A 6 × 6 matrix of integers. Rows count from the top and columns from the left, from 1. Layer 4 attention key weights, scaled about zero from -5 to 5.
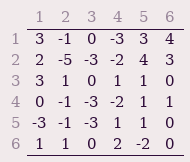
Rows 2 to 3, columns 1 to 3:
2 -5 -3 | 3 1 0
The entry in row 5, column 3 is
-3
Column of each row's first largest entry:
6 5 1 5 4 4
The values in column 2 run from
-5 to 1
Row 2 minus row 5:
5 -4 0 -3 3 3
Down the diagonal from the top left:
3 -5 0 -2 1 0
